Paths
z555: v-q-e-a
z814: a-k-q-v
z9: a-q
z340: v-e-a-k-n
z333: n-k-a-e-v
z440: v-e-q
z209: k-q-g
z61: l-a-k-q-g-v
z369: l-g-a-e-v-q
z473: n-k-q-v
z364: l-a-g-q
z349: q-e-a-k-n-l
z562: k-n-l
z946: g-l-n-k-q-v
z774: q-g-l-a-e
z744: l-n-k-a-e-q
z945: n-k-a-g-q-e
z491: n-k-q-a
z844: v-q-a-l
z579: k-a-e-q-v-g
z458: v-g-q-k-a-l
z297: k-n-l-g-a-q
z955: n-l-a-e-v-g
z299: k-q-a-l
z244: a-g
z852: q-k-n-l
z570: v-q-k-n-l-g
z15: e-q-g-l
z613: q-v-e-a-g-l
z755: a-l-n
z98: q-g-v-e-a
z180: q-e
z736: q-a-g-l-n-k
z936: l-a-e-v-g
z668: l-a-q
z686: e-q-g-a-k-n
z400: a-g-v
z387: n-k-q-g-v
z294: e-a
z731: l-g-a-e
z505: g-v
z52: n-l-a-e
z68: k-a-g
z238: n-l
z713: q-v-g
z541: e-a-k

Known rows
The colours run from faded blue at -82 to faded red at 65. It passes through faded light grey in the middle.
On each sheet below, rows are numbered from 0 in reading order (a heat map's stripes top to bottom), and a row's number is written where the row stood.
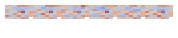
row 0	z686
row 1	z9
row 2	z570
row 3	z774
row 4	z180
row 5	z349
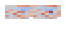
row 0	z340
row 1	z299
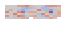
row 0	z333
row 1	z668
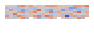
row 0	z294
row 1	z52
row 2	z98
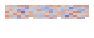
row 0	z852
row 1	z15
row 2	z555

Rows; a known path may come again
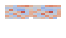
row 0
z668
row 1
z9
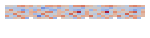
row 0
z294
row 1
z555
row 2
z299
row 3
z68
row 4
z541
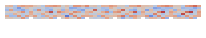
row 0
z15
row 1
z244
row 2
z440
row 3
z955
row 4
z755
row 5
z579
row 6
z814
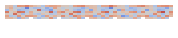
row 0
z473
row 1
z731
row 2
z333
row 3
z387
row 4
z505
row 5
z209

